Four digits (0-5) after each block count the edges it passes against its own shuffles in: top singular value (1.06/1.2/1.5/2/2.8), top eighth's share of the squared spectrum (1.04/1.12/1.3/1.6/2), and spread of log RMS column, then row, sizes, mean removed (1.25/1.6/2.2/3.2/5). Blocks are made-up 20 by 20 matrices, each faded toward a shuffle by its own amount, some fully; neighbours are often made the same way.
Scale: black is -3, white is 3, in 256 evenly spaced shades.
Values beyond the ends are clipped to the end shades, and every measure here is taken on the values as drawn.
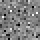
0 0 0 0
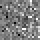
0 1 0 0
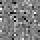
1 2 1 0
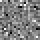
1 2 0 0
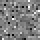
0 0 0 0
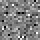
0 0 0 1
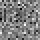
2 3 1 0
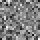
3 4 1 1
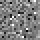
0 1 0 1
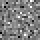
0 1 0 0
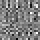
3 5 2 2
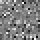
1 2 0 0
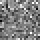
0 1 0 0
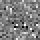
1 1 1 0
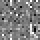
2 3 1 0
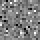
0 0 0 0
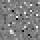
0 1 1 0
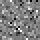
0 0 1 0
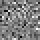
2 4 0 1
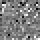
1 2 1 1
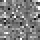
2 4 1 1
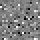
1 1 0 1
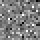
0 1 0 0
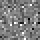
2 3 0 0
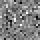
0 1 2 0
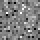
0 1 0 0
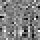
3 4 1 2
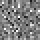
2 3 1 0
